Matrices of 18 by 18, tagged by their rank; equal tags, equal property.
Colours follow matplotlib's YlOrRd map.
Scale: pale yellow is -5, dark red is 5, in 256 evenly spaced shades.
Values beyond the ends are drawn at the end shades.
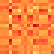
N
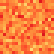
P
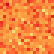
P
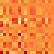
N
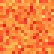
P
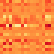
N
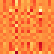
N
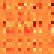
N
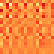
N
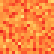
P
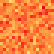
P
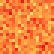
P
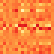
N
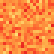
P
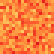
P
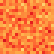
P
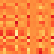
N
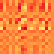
N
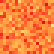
P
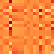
N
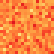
P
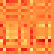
N
